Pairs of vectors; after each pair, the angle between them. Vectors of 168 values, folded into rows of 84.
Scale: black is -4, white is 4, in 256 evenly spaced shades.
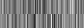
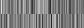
partly opposed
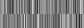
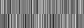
partly aligned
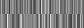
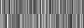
nearly parallel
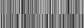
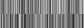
nearly parallel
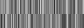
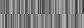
nearly opposite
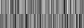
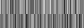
nearly parallel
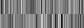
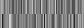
partly opposed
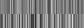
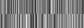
partly aligned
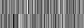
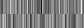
partly aligned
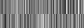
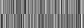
partly opposed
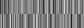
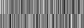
nearly opposite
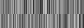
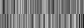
partly aligned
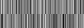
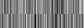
orthogonal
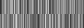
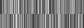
nearly parallel
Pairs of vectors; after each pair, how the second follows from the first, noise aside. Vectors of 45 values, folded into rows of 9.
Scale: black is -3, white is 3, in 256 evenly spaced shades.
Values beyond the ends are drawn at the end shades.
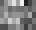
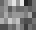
copied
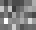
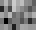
negated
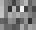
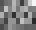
shuffled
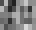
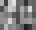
negated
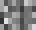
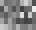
shuffled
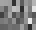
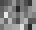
shuffled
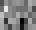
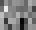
copied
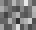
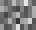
copied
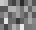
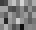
negated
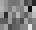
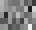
copied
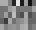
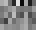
copied
